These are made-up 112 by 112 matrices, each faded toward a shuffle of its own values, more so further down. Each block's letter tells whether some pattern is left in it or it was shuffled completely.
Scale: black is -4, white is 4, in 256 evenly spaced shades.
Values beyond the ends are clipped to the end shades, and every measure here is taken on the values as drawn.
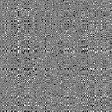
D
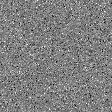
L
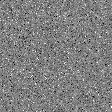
L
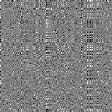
D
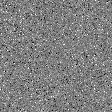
L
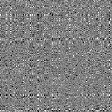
D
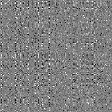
D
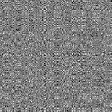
D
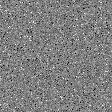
L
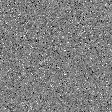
L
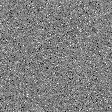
L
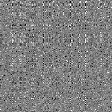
D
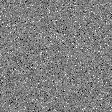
L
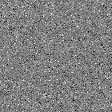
L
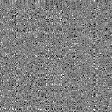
D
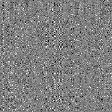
D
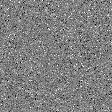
L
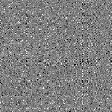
D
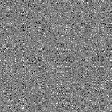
D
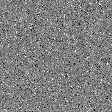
L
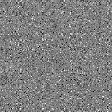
D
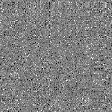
D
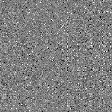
D
